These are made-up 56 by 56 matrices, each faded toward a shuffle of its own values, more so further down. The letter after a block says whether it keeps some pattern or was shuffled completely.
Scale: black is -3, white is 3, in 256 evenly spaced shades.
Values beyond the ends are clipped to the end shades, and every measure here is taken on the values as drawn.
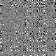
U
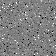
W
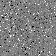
W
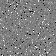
W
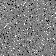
W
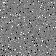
W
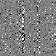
U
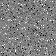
W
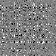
U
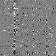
U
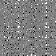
U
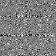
U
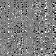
U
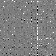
U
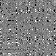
U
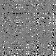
U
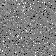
W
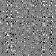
U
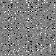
U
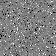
W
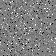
W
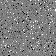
W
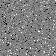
W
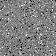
W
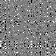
U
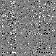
U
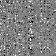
U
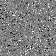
W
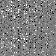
U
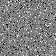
W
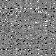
U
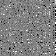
U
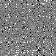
U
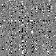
U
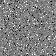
W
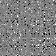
U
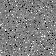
W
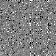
U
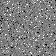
W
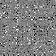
U
